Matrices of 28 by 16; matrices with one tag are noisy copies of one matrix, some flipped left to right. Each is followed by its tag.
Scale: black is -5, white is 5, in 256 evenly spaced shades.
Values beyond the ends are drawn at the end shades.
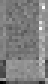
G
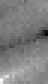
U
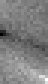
U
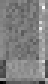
G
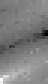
U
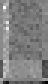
G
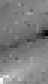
U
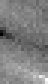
U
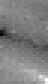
U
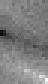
U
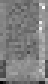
G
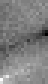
U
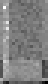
G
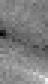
U
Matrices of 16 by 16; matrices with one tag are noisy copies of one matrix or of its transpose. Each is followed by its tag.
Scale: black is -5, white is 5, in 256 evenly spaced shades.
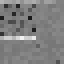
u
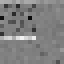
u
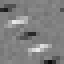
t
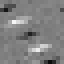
t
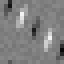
t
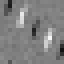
t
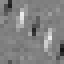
t
